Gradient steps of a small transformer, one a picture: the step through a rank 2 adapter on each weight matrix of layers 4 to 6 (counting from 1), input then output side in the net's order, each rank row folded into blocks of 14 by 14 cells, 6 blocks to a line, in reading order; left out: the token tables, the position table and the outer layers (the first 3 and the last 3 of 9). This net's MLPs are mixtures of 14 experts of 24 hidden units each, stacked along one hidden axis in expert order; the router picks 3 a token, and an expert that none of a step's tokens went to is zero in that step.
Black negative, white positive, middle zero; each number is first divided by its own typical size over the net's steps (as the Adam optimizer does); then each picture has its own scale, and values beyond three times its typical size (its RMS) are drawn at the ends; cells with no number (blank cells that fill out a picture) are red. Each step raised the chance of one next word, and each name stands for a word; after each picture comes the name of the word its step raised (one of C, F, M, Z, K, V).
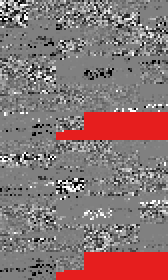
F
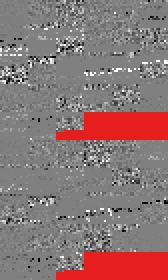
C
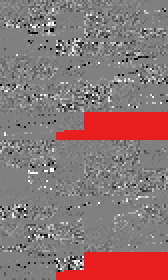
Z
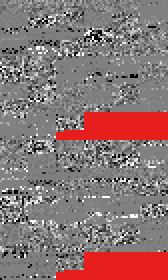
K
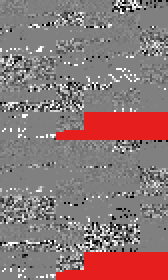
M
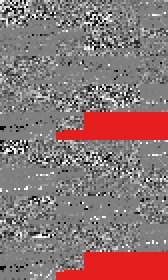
F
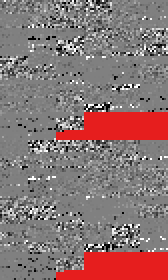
F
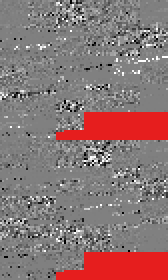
C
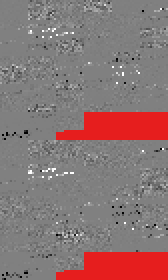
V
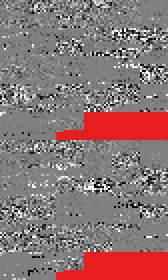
V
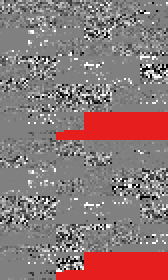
M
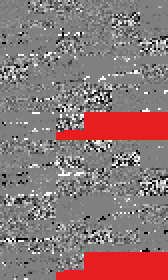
K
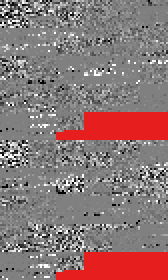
M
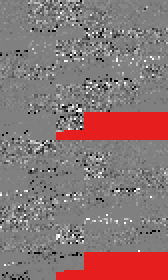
Z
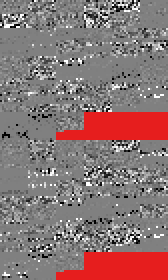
V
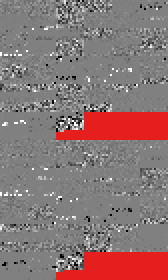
V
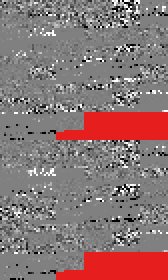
V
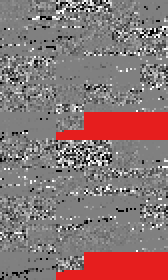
F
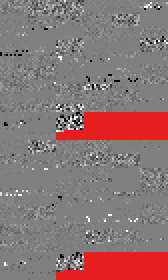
Z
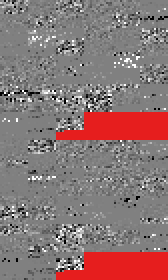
C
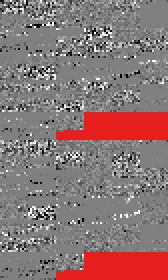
Z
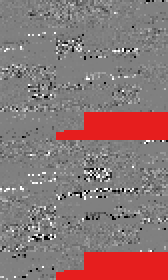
V
